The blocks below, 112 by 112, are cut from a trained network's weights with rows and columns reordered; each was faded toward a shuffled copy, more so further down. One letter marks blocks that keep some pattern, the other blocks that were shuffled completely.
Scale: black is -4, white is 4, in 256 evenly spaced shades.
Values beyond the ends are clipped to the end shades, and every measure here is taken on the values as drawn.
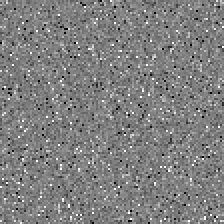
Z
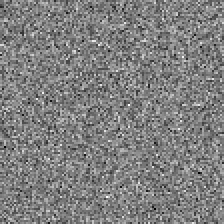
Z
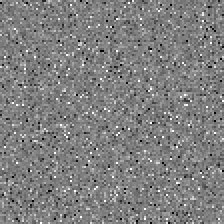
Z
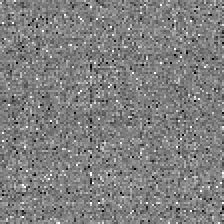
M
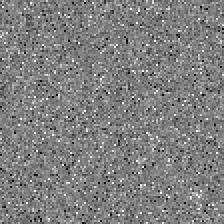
Z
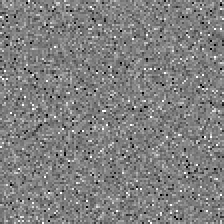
Z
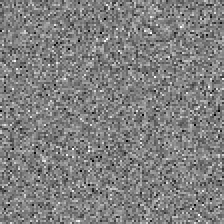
Z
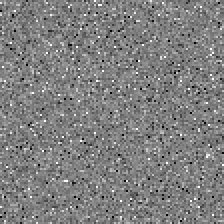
Z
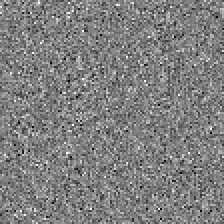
M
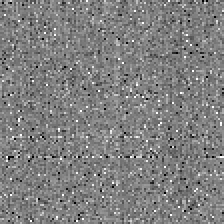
M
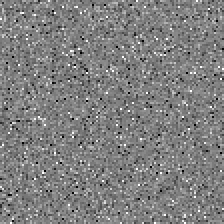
Z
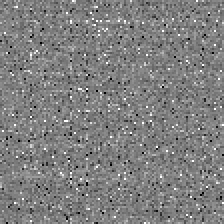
M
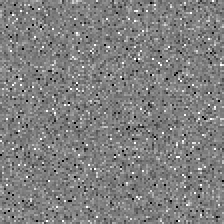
Z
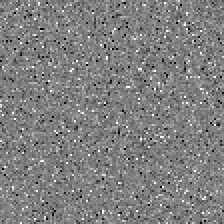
Z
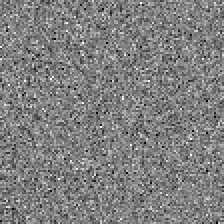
Z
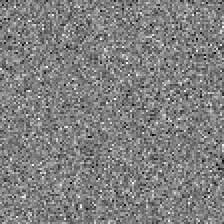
Z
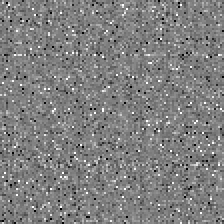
M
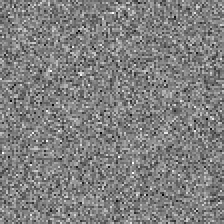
Z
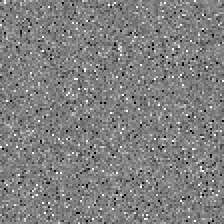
Z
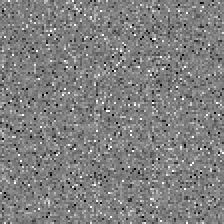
M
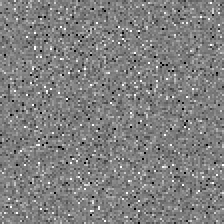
Z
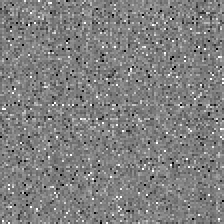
M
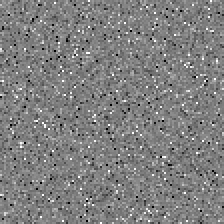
Z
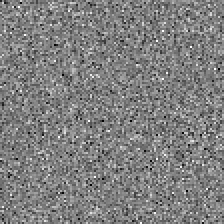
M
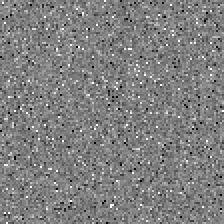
Z
